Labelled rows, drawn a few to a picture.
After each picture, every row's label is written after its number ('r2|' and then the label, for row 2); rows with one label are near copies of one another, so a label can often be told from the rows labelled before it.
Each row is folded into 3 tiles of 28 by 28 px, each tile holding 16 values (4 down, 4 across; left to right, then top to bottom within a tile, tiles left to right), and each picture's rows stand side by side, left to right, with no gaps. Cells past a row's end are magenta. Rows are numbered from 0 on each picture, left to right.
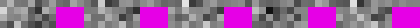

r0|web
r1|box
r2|box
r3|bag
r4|box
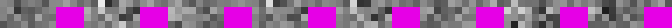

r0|bag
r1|box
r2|web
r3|box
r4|box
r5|bag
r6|web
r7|bag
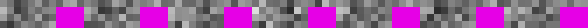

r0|bag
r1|bag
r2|web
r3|web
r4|bag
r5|bag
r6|web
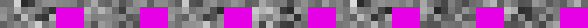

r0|box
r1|web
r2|box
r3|web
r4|box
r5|bag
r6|bag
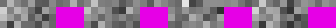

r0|web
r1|web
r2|box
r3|web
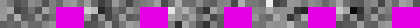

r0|bag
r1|bag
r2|web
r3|box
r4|bag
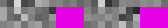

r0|box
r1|box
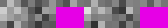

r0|web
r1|web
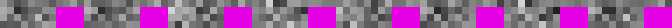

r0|bag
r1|bag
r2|web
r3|box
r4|web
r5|bag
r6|box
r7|bag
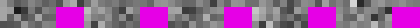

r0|bag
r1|web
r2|bag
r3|web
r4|box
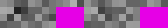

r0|bag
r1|bag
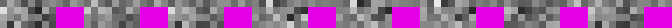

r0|web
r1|web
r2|web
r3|box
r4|box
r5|box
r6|bag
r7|web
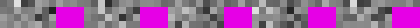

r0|box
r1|box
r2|web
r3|web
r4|box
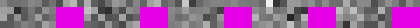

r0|bag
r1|bag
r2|box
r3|box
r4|web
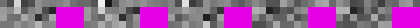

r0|box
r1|box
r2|box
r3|bag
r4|bag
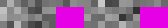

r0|web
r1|box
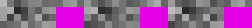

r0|bag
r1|bag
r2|bag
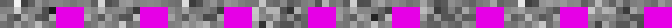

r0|box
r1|box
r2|box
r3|web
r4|box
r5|bag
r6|box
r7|web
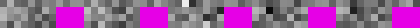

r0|web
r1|web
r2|box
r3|bag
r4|bag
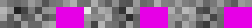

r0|bag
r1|web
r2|web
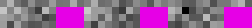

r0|web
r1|web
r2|bag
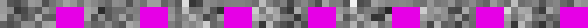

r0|bag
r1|bag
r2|box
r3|web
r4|box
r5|web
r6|web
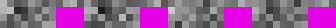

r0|bag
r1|bag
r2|web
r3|bag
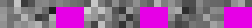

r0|box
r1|web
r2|bag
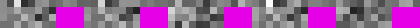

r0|box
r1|box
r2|web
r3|box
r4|bag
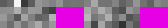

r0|box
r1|web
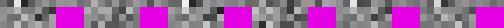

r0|box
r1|web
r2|box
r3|web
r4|box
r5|box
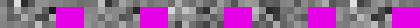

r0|box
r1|box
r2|web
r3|bag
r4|box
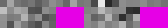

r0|web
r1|box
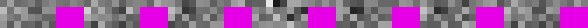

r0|web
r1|web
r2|bag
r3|box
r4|bag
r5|bag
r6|web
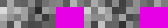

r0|web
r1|web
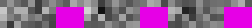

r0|web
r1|bag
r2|bag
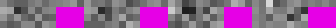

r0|bag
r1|bag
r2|bag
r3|box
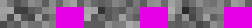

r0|bag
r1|bag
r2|bag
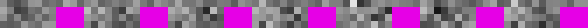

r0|bag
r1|web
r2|web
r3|web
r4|box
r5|bag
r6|web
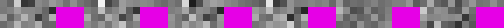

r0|box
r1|box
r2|box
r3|box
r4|bag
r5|web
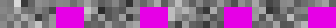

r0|box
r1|bag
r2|web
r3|bag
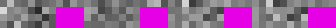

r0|web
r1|bag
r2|box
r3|box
